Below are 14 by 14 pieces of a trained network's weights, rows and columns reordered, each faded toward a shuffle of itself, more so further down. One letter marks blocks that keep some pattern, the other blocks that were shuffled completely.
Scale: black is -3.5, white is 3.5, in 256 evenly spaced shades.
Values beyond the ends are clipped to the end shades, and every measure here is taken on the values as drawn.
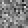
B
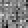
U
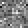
B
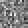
B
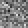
B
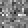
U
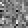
U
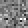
U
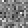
B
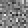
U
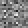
U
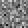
B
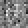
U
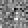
U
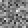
B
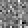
U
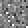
B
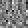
U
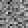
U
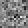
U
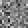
U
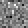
B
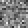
B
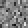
U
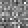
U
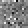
U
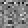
U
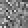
B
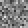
B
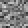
U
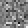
U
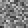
B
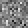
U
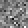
B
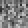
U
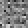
U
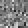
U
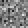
B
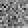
B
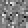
B
